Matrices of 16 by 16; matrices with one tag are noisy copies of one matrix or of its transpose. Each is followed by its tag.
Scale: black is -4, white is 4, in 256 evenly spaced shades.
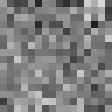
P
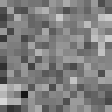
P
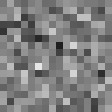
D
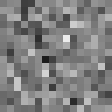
D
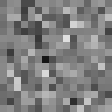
D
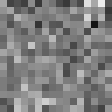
P
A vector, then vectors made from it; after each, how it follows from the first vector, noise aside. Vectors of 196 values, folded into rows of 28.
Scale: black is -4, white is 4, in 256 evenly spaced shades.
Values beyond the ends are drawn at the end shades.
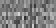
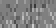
partly zeroed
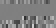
partly zeroed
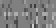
partly zeroed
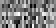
scaled up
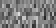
sign-scrambled
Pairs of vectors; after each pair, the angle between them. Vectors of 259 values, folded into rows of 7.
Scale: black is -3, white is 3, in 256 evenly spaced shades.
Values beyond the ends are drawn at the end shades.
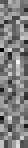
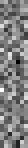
nearly opposite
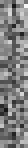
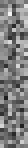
nearly parallel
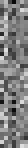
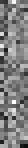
nearly opposite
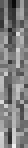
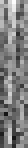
nearly opposite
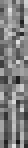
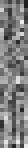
nearly opposite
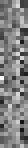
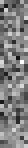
orthogonal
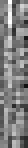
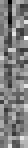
nearly opposite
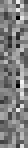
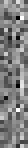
nearly parallel
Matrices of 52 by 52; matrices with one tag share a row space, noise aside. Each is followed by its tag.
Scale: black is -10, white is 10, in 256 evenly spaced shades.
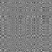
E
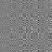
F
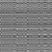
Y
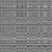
Y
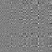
F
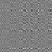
F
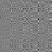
F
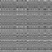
Y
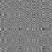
E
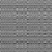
Y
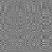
E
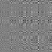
F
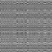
Y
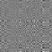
E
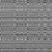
Y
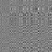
F
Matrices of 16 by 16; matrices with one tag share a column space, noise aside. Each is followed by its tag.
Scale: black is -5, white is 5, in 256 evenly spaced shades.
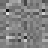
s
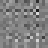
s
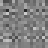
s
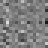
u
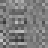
u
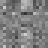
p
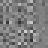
u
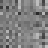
p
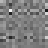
s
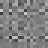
s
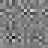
s
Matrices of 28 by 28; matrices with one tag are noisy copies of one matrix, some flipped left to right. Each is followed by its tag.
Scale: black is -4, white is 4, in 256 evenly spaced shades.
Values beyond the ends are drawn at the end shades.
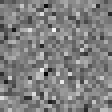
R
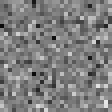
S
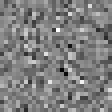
R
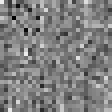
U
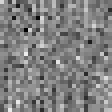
U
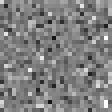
S
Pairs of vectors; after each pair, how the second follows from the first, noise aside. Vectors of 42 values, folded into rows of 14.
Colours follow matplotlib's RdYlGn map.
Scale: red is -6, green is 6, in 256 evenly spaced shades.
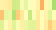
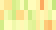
copied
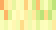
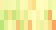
reversed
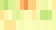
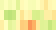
reversed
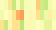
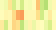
copied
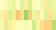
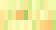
copied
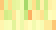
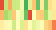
scaled up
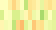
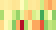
scaled up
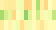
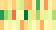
scaled up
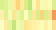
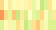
reversed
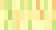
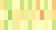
copied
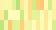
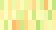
reversed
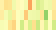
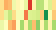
scaled up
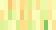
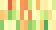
scaled up
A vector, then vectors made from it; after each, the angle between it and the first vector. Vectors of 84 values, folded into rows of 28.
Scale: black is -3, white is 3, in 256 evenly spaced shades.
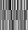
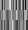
nearly opposite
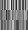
nearly opposite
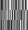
partly opposed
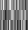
partly opposed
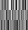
nearly opposite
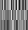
nearly opposite
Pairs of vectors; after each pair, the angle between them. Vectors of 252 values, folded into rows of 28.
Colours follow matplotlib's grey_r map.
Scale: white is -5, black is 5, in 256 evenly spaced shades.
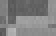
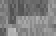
nearly parallel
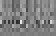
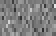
orthogonal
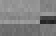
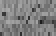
partly aligned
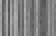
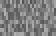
orthogonal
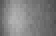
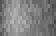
nearly parallel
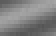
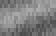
nearly parallel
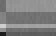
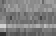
nearly parallel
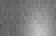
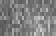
partly aligned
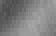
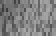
partly aligned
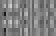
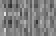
nearly opposite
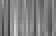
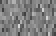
orthogonal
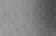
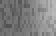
nearly opposite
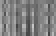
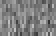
partly aligned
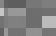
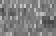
partly opposed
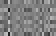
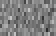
partly opposed
